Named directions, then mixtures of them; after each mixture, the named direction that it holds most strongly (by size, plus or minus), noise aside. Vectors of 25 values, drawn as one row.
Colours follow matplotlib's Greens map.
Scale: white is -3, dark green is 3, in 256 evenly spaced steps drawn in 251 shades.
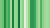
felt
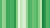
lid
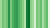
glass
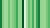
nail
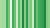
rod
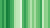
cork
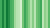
cork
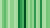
lid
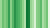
glass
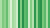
rod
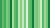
rod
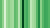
felt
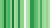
felt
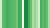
nail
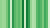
glass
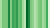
glass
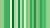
felt
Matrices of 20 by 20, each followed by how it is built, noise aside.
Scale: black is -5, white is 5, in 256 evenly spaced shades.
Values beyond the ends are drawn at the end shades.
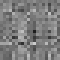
low rank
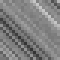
Toeplitz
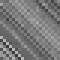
Toeplitz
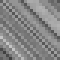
Toeplitz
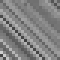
Toeplitz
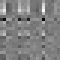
low rank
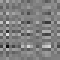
low rank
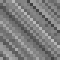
Toeplitz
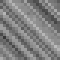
Toeplitz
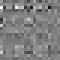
low rank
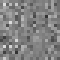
low rank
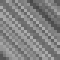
Toeplitz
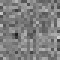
low rank
